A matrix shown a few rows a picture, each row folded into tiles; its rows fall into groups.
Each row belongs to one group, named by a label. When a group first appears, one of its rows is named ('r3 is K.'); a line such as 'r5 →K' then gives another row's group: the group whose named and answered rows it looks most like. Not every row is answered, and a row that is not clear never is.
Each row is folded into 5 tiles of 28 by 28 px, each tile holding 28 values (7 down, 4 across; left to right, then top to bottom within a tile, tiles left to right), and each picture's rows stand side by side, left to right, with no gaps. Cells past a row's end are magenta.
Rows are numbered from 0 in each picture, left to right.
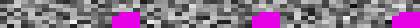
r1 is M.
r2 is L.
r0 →M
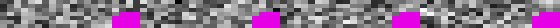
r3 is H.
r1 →L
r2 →M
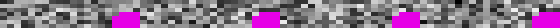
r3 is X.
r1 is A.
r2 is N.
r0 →M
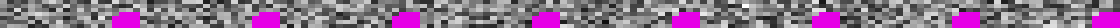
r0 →N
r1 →N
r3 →M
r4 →X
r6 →H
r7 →H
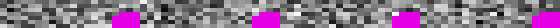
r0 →A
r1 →X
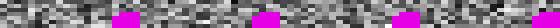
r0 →A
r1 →M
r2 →N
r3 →L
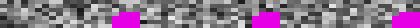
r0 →H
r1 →X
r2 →L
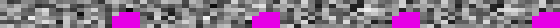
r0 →X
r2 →L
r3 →L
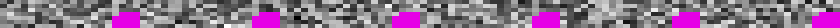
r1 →A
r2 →N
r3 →A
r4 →N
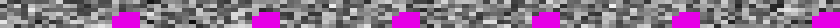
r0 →A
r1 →A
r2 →L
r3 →M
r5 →L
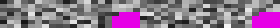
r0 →M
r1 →N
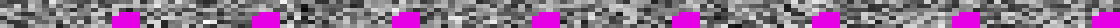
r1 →M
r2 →X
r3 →M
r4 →M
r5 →N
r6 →H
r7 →H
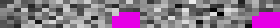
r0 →H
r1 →L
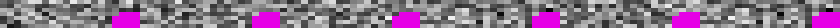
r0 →H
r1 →X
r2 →M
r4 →N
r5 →X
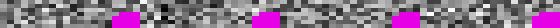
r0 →L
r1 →X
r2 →H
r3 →N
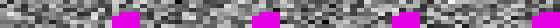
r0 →A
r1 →L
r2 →X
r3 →H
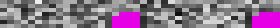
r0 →X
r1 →H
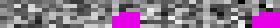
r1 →X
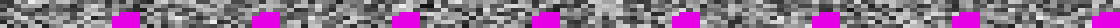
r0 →H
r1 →M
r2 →M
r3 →H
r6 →H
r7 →A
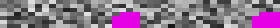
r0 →N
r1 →N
